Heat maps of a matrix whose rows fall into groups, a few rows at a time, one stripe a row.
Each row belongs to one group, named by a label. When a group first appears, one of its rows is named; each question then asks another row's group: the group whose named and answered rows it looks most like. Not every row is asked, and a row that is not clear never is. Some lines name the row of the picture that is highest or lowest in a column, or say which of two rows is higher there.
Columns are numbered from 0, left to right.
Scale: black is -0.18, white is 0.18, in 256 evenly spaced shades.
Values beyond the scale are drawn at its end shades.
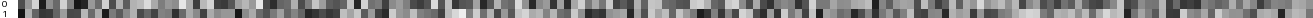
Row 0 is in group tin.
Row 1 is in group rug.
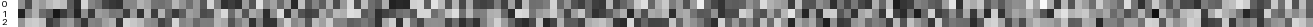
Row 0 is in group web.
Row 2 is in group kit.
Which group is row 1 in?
rug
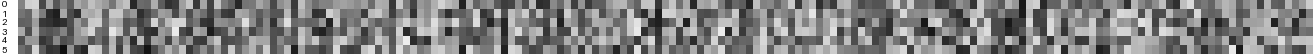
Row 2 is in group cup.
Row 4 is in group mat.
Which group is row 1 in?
cup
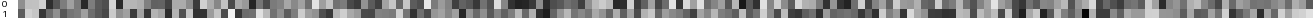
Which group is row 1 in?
mat
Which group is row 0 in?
kit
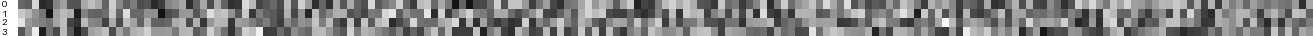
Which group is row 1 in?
kit
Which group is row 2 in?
web
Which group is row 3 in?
tin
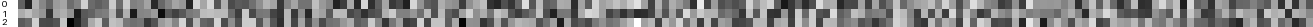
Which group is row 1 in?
kit
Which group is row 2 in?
cup
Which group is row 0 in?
web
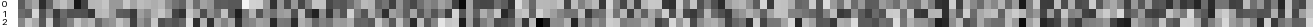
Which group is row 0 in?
tin
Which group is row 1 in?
rug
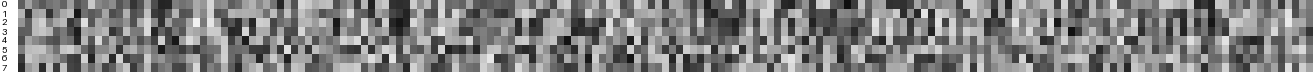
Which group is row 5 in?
kit
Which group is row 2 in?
web
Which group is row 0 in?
web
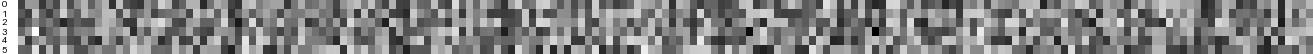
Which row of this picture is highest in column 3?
4
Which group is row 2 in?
rug
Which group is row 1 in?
web
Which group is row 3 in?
mat
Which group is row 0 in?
rug
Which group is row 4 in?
web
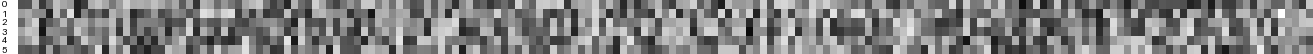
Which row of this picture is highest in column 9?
4
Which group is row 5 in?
cup
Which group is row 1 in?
kit
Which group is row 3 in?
mat
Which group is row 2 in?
mat
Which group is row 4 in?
cup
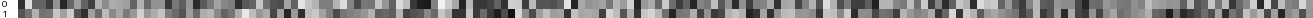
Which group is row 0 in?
mat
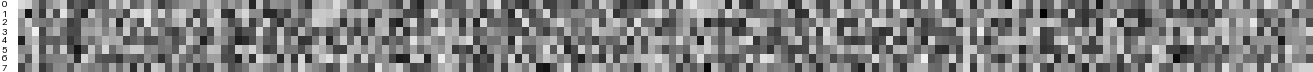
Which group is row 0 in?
kit
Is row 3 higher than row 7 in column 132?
No
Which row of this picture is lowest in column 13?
6
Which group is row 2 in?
web
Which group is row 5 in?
tin
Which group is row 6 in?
web
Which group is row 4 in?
rug
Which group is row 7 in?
mat
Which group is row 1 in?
tin
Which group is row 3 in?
mat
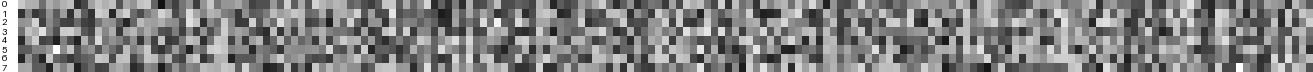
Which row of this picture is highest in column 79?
4
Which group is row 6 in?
rug
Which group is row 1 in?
rug
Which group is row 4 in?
rug
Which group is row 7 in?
kit
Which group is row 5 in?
web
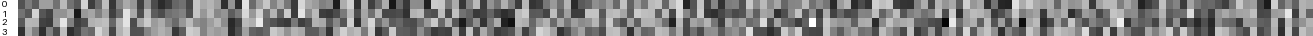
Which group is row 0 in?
web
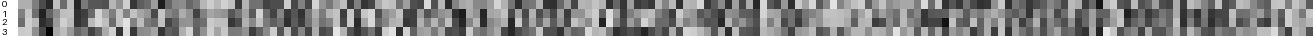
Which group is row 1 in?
tin
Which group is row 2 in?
tin
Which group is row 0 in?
kit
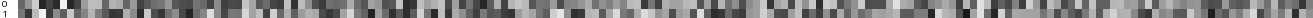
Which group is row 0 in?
cup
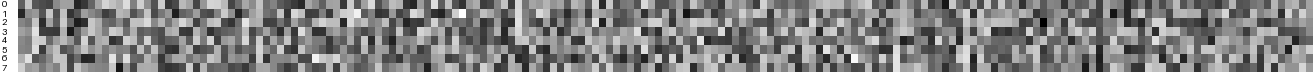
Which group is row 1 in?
rug
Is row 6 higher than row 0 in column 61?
No
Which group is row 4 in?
web
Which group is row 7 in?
mat
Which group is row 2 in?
tin
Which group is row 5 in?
mat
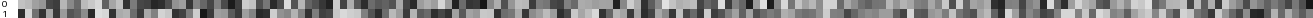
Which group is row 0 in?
cup
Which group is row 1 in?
rug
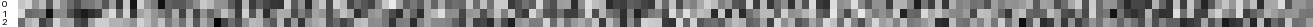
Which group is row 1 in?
kit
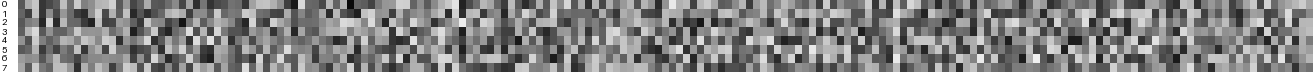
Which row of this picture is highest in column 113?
5
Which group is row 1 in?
cup
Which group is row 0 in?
mat
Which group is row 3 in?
mat
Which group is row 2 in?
rug
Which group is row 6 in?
mat
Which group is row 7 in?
web
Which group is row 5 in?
cup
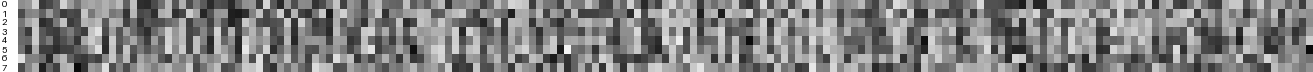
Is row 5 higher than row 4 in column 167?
No
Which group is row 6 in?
kit
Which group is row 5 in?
cup
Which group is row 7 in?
tin
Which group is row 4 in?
cup
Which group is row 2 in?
cup
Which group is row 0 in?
cup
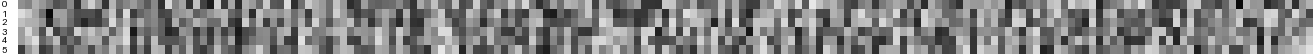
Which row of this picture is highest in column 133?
3
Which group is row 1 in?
kit
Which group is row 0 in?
cup
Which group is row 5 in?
mat
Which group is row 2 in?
kit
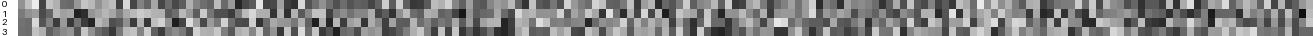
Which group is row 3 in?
web
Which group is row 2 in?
rug
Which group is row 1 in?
tin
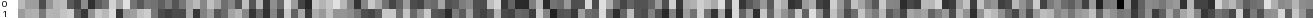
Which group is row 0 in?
kit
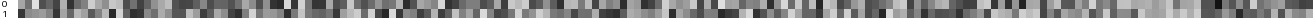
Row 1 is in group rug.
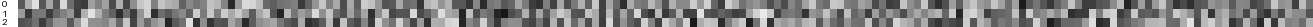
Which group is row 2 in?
mat
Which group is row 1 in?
web
